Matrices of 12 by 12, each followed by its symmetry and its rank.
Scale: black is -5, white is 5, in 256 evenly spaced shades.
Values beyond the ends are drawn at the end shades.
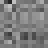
neither, rank two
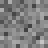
symmetric, full rank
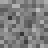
neither, full rank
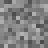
neither, full rank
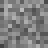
neither, full rank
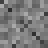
symmetric, full rank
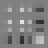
symmetric, rank one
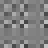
symmetric, rank one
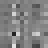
neither, rank two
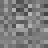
neither, rank two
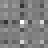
symmetric, rank one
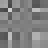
symmetric, rank one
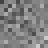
symmetric, full rank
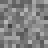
neither, full rank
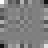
symmetric, rank one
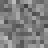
neither, full rank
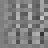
neither, rank two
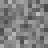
neither, full rank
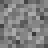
symmetric, full rank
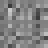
neither, rank two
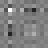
symmetric, rank one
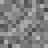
symmetric, full rank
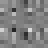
neither, rank two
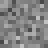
symmetric, full rank
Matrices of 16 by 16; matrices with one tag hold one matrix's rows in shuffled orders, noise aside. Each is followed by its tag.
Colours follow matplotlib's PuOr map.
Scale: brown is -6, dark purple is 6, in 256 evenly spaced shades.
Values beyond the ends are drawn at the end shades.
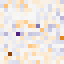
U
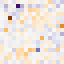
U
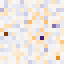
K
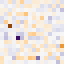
U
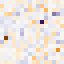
K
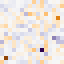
K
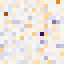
K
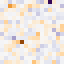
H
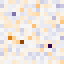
H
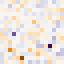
H
